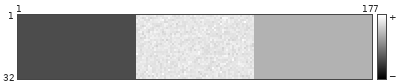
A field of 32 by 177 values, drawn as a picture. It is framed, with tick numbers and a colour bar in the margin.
It is made of 1 by 3 panels. Panel 1,1: low, flat. Panel 1,2: very high, fine-grained, faint in contrast. Panel 1,3: high, flat.
